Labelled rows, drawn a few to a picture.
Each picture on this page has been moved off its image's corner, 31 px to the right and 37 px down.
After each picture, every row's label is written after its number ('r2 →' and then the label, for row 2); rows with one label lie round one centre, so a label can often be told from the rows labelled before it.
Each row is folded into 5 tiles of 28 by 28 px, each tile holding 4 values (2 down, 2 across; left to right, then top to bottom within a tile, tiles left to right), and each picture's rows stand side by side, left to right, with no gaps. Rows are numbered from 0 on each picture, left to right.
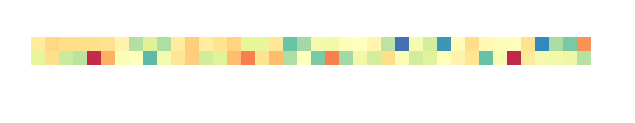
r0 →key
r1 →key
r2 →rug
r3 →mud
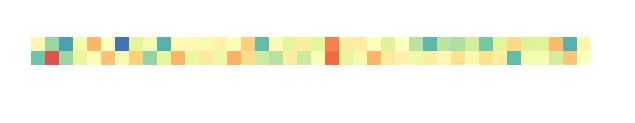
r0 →rug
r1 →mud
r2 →key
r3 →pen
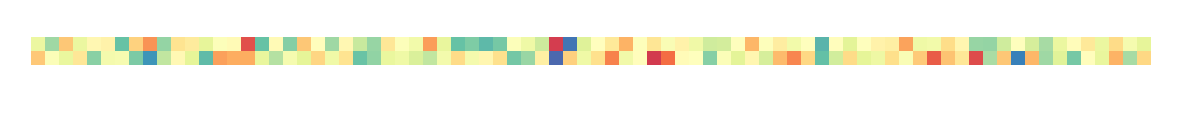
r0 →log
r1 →mud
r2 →log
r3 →pen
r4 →key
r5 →mud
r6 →key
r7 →rug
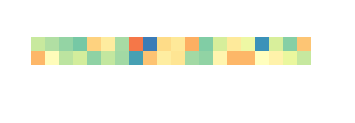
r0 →pen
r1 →mud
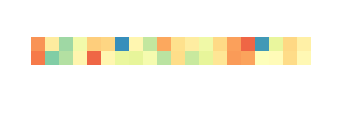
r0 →mud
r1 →mud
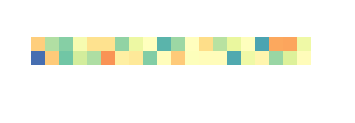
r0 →rug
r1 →log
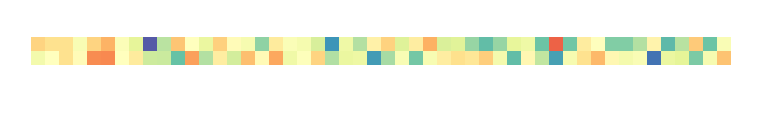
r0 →key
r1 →rug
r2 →log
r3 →pen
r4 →pen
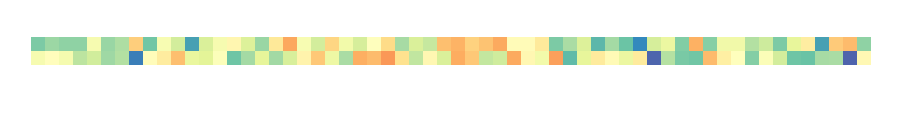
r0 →pen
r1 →log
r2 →mud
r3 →key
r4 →pen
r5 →log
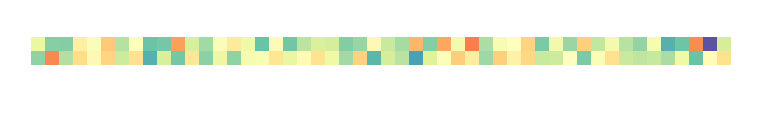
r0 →rug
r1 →rug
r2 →pen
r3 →mud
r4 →pen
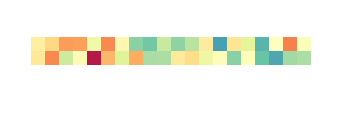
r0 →key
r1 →log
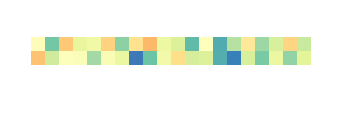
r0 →log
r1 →log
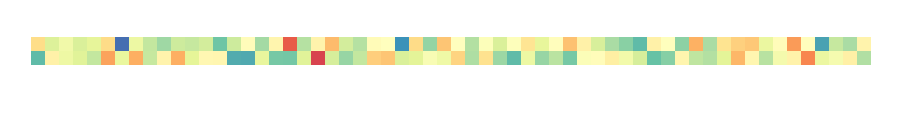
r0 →rug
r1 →log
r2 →mud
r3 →log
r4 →pen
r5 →mud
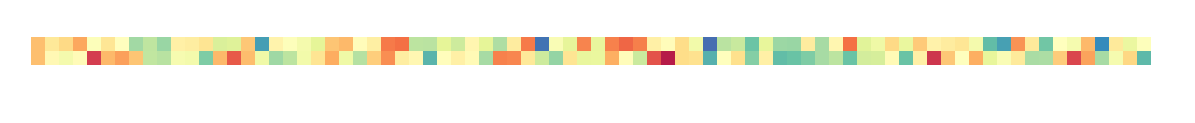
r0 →key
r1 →mud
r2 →key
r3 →mud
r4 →key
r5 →log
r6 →key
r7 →mud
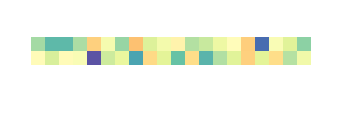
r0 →pen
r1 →rug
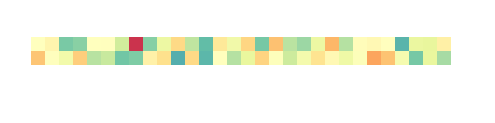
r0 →pen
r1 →rug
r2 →mud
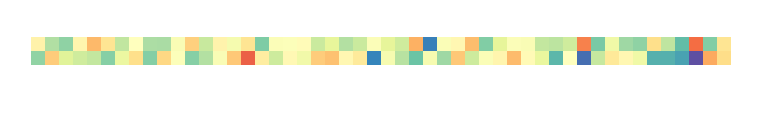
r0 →rug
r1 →mud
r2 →pen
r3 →mud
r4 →pen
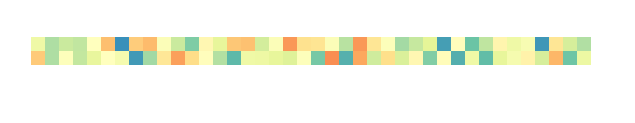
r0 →log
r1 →log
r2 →rug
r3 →rug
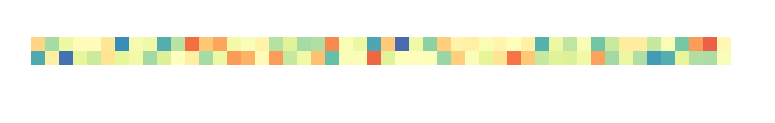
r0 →rug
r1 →key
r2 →mud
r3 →mud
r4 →log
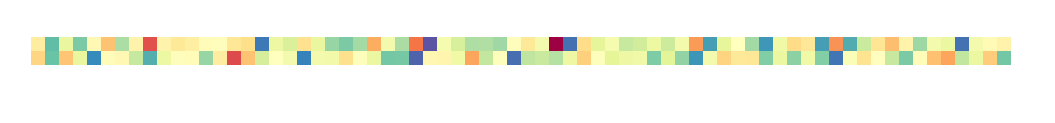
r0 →log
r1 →mud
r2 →pen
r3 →pen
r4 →pen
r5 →pen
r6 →mud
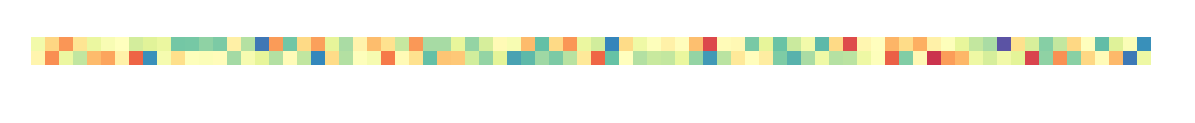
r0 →key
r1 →pen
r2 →rug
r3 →log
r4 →log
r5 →log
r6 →key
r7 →rug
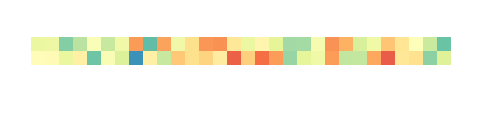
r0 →pen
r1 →key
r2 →key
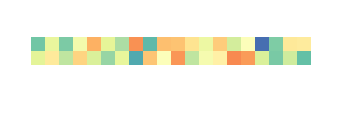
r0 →pen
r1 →mud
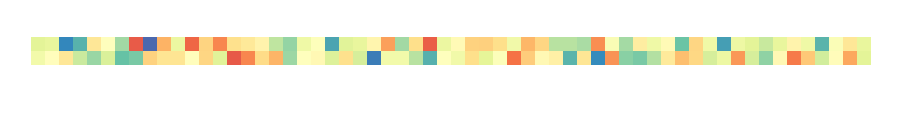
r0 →pen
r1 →key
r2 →log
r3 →key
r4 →rug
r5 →mud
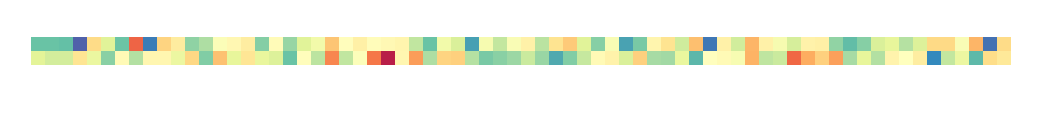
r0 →pen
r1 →rug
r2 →key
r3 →log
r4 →pen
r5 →key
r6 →pen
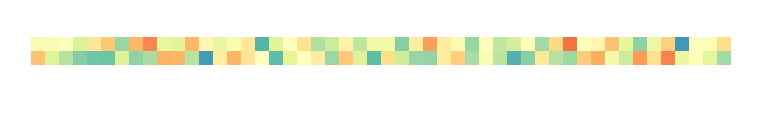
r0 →log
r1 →mud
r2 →log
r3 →log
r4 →mud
